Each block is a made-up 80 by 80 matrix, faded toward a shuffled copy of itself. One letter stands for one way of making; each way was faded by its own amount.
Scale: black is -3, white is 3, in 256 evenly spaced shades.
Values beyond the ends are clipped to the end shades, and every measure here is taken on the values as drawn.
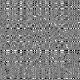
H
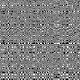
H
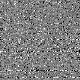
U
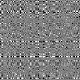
H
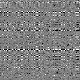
H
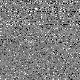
U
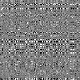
H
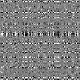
H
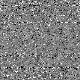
U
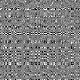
H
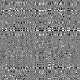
H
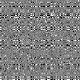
H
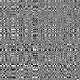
H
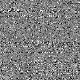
U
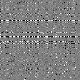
H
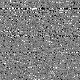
U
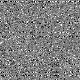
U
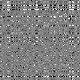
H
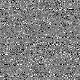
U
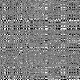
H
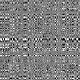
H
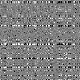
H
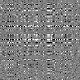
H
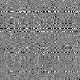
H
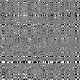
H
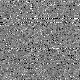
U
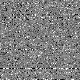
U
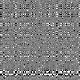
H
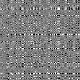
H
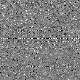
U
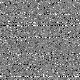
U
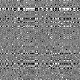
H
